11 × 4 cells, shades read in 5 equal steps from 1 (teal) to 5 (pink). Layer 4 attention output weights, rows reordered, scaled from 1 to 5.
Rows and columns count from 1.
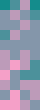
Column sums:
37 40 38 30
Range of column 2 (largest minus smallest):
3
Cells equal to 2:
6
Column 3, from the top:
4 3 4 3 3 4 4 2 4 3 4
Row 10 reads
3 5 3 4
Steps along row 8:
down down same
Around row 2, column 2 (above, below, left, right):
2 3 3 3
